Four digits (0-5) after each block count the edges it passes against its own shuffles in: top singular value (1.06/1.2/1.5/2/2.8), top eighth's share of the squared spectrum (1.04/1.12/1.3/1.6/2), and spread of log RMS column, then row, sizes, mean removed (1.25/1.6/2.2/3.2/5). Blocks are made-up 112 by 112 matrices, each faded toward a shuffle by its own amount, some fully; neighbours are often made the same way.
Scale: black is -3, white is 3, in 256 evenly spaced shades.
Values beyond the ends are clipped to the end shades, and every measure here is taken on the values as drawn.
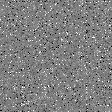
3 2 1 0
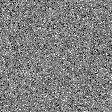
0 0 0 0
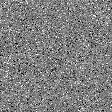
0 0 0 0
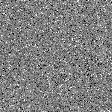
0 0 0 0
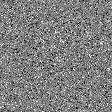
0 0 0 0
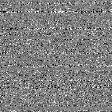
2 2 0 4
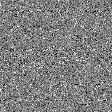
1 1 0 3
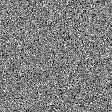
0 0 0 1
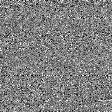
1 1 0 3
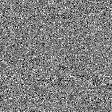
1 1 0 3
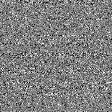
1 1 0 3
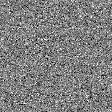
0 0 0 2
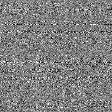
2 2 0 4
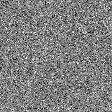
0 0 0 2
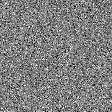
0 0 0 1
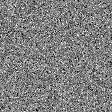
0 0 0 1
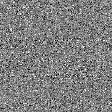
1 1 0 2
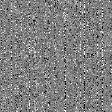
2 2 4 0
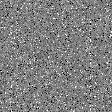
1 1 1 0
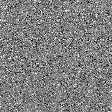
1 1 0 2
